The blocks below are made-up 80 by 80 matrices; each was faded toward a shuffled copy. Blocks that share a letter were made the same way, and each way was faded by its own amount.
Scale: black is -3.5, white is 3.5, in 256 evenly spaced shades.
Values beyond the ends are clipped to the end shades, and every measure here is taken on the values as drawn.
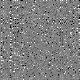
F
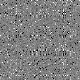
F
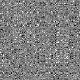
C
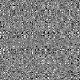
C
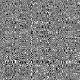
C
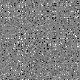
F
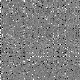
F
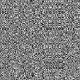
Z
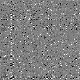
F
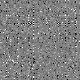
F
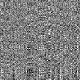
Z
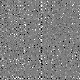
F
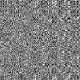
Z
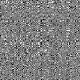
C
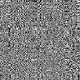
Z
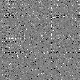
F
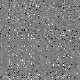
F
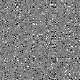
F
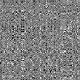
C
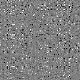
F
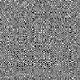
C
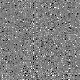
F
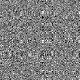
Z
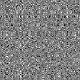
C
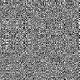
Z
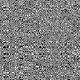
C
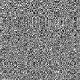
Z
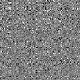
C
